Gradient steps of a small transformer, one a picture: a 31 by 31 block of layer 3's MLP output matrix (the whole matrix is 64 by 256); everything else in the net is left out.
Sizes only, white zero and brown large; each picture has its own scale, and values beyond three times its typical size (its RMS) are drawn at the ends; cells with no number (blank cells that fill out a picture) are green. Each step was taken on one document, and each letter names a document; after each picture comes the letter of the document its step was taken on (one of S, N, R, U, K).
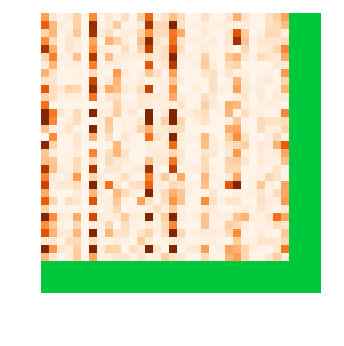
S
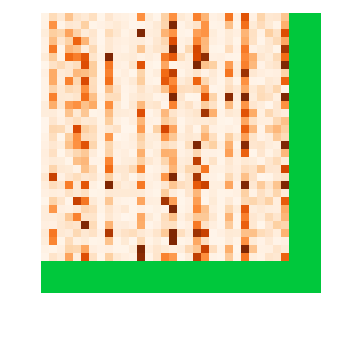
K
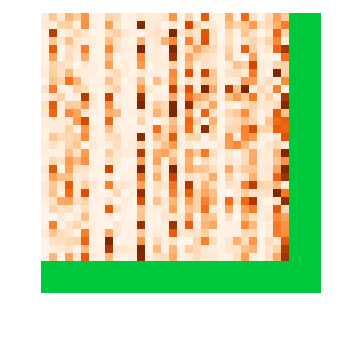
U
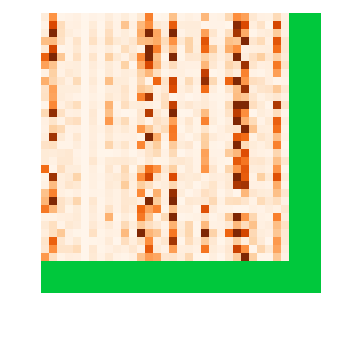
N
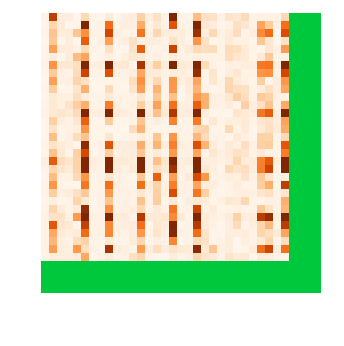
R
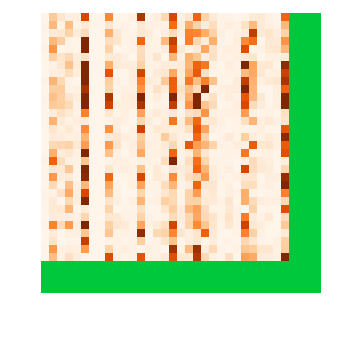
K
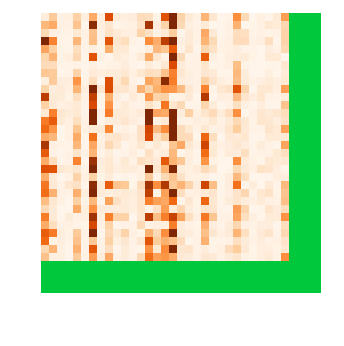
S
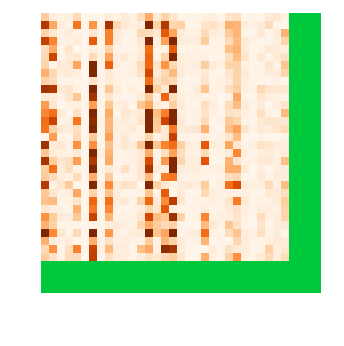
S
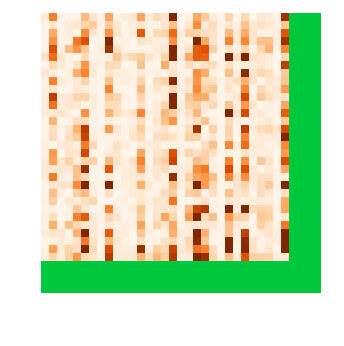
K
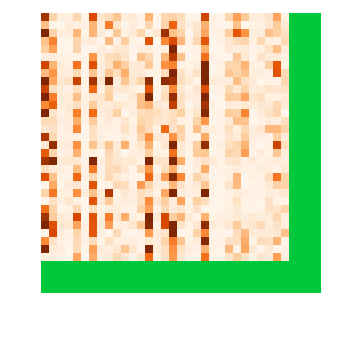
S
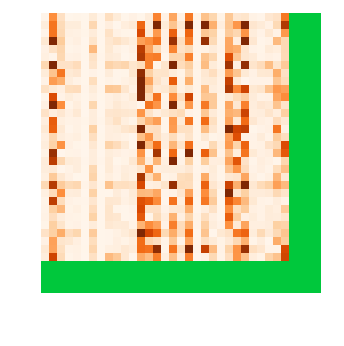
N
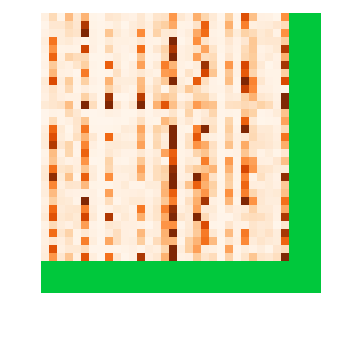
K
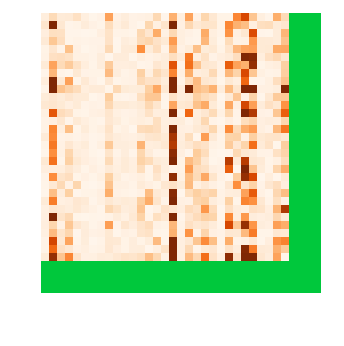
U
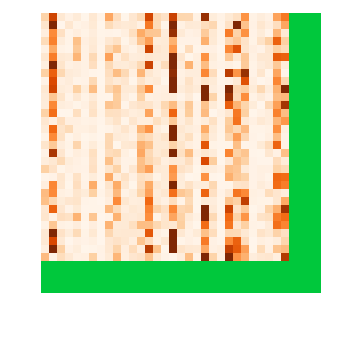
N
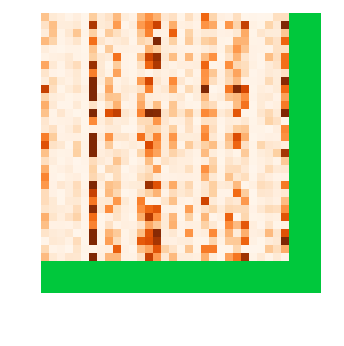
S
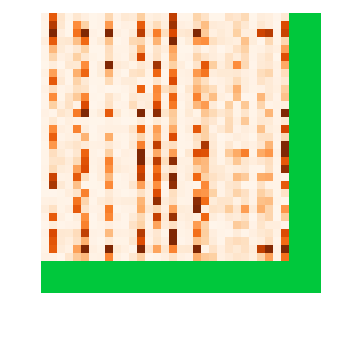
R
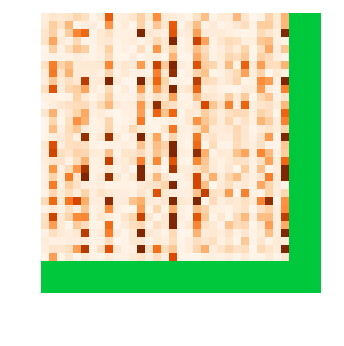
R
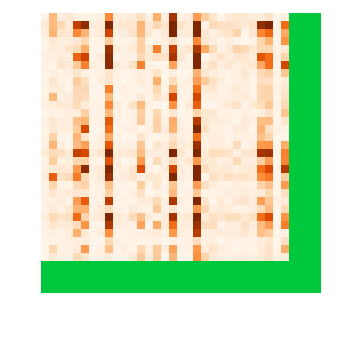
R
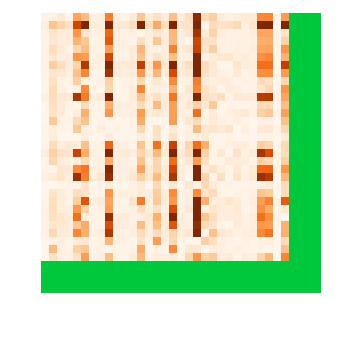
R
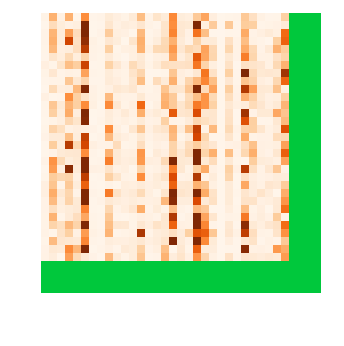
K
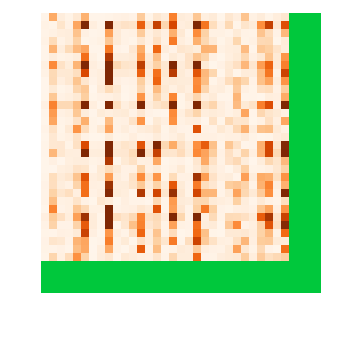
R
